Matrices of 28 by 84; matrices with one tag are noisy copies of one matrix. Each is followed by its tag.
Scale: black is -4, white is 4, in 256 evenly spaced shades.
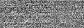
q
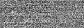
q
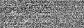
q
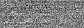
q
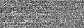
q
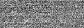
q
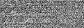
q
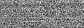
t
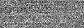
q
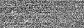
q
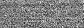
t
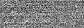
q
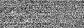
q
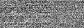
q
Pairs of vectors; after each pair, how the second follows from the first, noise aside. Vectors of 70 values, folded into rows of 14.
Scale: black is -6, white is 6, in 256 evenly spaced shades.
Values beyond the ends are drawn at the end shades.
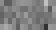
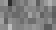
reversed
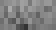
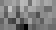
scaled up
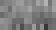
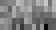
scaled up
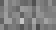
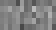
reversed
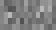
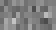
reversed
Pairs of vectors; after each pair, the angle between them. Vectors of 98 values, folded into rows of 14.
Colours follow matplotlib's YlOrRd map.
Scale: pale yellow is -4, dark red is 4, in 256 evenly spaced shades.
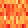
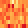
partly aligned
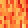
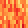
nearly opposite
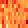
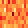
orthogonal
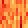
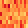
partly aligned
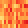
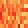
partly opposed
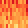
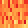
partly aligned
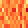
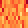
nearly opposite
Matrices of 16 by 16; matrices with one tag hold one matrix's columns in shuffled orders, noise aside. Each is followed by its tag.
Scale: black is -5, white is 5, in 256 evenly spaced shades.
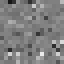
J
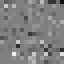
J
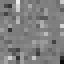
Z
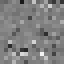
J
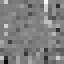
Z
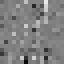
Z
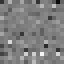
J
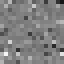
J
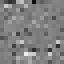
J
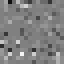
J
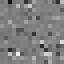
J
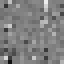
Z
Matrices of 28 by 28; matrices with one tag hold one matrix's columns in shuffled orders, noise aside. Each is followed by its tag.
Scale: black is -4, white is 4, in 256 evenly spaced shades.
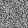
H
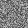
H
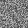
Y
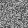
Y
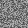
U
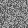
Y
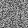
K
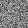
Y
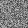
U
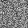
K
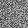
K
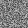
U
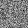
H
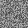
H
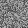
Y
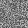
U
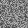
Y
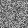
Y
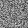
U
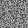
H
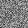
H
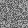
U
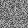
U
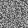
H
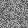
U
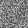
H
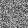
Y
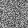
K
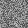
K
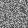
Y
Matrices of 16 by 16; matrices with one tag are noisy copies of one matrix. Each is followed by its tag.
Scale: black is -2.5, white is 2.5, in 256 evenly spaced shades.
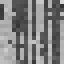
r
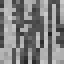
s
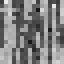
s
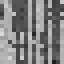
r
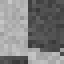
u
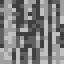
s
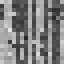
r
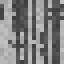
r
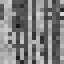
r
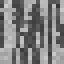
s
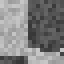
u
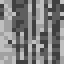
r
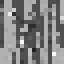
s
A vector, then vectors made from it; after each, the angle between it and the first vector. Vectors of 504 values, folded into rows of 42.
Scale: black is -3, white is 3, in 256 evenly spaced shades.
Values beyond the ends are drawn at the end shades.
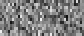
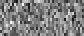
partly opposed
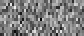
partly opposed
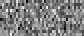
partly aligned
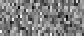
nearly parallel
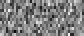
orthogonal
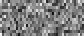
orthogonal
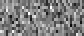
partly aligned
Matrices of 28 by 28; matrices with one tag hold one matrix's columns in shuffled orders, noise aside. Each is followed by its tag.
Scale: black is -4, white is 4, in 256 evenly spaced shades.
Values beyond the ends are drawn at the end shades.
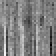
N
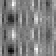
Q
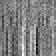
N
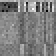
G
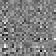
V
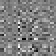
V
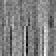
N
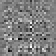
V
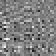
V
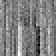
N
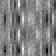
Q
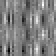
Q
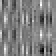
Q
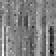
N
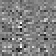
V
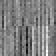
N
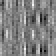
Q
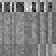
G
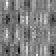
Q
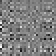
V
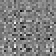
V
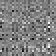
V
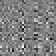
V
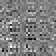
V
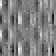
Q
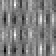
Q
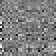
V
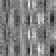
Q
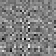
V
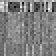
G
